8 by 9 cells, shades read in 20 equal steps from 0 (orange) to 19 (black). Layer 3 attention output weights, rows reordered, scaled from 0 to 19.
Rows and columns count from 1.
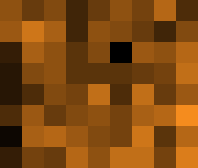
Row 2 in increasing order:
3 6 7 8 9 9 11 14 14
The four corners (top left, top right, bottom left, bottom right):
8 13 15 2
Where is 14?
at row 1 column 4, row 2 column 4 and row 2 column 8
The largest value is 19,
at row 3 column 6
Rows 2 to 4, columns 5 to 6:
8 9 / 9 19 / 12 12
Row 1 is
8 11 9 14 11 8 10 5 13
